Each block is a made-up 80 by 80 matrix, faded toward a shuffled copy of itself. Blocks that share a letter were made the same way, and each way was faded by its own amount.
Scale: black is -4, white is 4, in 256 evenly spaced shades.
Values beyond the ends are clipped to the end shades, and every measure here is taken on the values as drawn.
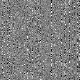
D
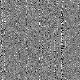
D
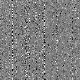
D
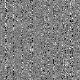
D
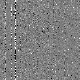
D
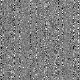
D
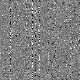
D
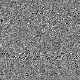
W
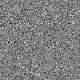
W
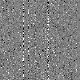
D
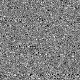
W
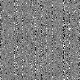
D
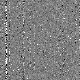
D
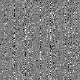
D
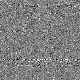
W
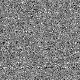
W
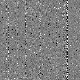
D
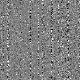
D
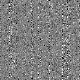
D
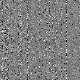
D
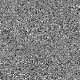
W
